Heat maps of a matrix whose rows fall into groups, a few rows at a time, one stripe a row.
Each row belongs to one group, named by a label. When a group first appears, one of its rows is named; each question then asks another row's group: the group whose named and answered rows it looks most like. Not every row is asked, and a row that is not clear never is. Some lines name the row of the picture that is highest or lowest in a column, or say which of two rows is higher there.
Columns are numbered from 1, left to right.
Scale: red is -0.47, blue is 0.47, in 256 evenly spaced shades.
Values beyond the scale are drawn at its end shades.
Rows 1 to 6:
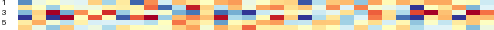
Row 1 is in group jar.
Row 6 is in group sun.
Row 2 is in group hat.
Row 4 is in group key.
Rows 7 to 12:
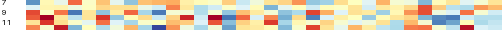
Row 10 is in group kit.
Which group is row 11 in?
kit
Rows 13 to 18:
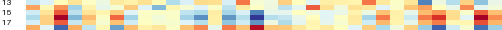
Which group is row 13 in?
hat
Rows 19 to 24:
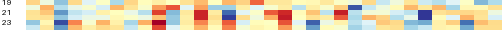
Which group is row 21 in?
hat
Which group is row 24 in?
key
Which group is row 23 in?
key
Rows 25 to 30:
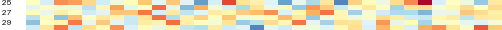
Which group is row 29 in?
key
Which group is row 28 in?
key
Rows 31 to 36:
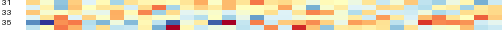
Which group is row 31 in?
sun
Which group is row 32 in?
key
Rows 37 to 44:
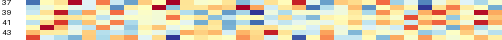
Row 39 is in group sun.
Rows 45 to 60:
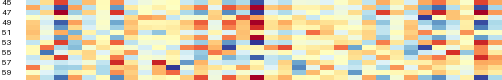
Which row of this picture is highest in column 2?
55
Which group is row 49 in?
sun
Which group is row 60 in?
sun
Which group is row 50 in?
sun
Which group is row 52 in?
sun
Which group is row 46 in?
sun
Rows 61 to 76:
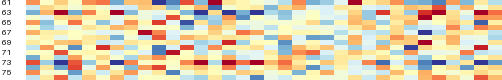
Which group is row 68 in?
jar
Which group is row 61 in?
kit
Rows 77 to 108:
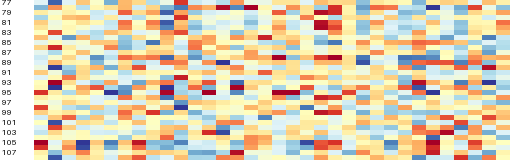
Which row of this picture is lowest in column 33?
90
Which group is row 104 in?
jar
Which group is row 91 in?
sun
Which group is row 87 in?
hat
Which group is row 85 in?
jar
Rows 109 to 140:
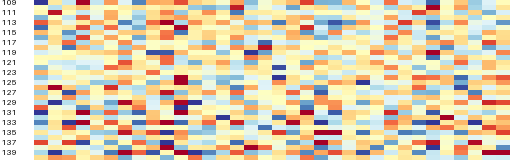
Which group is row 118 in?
sun
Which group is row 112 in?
key
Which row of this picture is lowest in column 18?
135
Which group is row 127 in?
key
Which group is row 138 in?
jar
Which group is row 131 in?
key
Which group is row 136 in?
key
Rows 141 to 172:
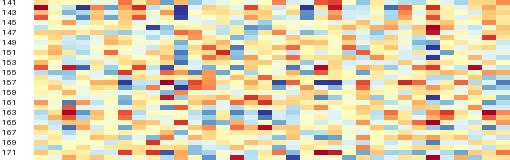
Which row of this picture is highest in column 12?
155
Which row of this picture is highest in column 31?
171
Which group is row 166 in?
sun
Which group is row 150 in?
hat
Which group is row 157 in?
jar
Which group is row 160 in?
jar
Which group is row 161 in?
sun
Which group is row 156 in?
sun
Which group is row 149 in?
hat
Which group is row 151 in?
kit
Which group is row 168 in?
jar
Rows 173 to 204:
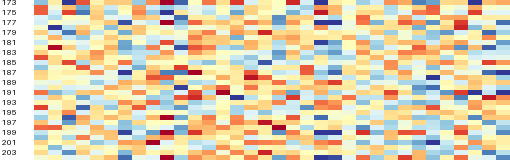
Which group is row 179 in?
sun
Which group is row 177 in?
jar
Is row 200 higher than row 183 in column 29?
Yes
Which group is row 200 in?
key
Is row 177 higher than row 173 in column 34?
Yes
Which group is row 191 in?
kit
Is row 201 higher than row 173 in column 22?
No
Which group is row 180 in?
hat
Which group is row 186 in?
key
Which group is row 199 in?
jar
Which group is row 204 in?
jar
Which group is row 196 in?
key
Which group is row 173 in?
key
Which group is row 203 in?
sun
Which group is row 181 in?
jar
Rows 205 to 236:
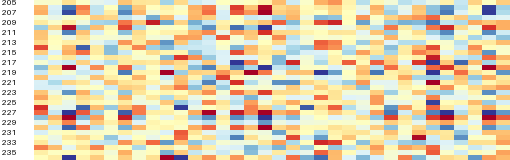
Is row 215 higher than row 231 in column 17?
No
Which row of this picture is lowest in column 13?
227
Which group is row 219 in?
jar
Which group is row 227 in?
sun
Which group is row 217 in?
hat
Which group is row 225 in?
hat
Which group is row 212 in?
kit
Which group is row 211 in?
sun
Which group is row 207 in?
sun
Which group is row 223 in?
sun
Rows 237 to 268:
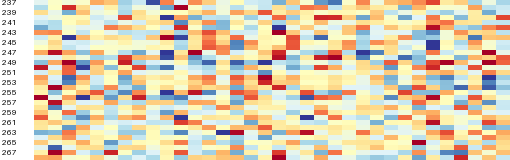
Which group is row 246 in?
hat
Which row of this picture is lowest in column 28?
265
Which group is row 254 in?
kit
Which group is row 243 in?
hat
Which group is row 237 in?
jar
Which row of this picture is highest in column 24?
247
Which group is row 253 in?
sun
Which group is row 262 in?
sun
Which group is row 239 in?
sun
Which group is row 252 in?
sun
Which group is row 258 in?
kit
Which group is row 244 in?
key
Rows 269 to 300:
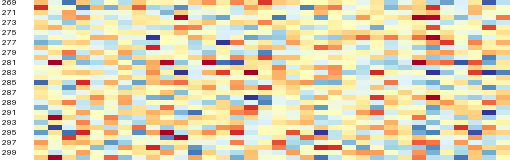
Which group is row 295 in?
key
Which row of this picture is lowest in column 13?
281
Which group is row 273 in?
sun
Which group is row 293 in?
key
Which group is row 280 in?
sun
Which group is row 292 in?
kit
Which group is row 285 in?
key
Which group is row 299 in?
hat
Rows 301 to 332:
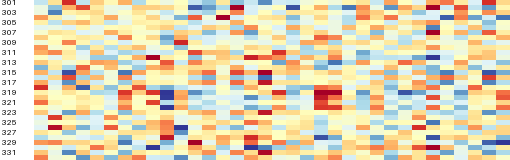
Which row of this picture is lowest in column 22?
319
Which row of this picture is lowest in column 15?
302
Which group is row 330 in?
jar
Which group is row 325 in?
jar
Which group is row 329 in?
kit
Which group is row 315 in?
sun
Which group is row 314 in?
key
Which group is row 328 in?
jar
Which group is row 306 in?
hat
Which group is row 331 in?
sun
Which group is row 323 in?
sun
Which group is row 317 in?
sun
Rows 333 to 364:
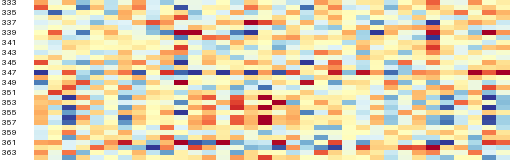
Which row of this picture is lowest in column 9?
337
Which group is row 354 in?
sun
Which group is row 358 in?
jar
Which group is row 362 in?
jar
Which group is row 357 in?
sun
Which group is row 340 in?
hat
